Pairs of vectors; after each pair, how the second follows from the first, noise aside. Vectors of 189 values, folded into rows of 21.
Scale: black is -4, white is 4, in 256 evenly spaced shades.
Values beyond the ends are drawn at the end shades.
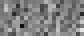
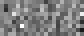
negated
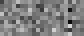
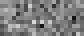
shuffled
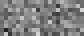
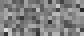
negated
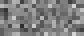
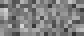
negated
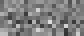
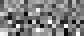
scaled up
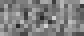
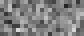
shuffled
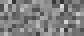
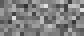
shuffled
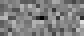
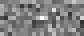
negated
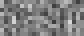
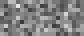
shuffled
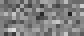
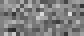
negated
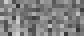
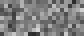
shuffled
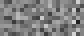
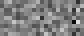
negated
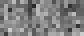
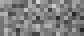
shuffled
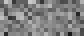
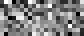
scaled up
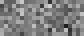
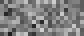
shuffled
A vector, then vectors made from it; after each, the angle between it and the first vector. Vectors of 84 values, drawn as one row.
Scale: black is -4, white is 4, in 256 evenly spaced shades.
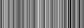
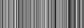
partly aligned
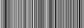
orthogonal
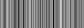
orthogonal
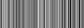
nearly parallel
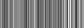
nearly opposite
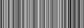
nearly parallel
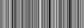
orthogonal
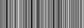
partly opposed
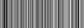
partly opposed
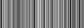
nearly parallel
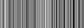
partly aligned
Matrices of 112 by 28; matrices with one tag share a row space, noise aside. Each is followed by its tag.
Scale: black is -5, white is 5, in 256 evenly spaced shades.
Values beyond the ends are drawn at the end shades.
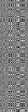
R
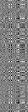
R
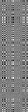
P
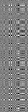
R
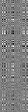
P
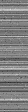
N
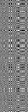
R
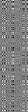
P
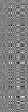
R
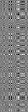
R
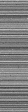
N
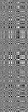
R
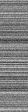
N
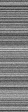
N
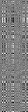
P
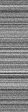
N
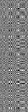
R
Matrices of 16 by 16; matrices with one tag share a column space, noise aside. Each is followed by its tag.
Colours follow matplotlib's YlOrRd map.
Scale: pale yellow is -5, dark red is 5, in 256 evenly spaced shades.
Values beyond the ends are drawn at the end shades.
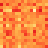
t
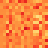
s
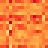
s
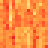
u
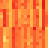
u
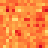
t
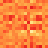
s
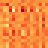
t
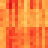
u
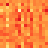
t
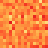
s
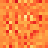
s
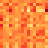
t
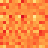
s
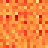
s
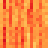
u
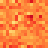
s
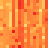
u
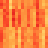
u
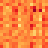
t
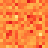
s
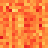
t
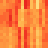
u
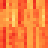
u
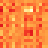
t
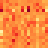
t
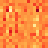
t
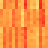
u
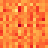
t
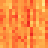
u
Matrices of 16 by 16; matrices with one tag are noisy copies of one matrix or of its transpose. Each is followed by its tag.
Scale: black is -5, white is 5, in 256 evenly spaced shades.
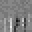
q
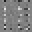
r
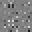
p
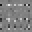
r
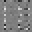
r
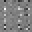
r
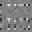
r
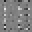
r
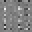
r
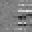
q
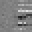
q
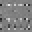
r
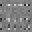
r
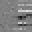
q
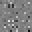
p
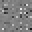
p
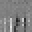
q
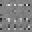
r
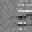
q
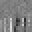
q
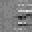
q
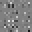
p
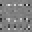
r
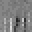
q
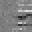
q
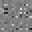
p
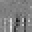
q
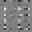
r
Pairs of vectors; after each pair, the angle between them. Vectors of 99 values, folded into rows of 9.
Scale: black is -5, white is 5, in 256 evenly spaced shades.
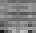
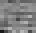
nearly parallel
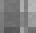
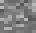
orthogonal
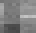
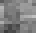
nearly parallel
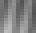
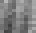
nearly opposite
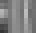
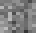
partly opposed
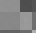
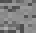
orthogonal
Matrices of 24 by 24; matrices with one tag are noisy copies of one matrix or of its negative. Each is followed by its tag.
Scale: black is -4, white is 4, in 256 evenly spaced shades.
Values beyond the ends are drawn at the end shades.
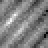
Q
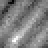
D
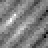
Q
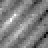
Q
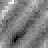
D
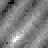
D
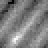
D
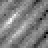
Q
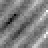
Q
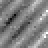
Q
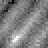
D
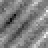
Q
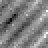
Q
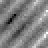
Q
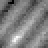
D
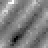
D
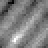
D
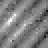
Q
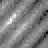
Q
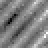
Q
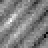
Q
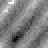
D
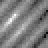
Q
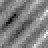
Q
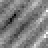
Q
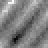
D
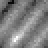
D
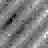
Q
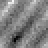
D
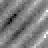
Q
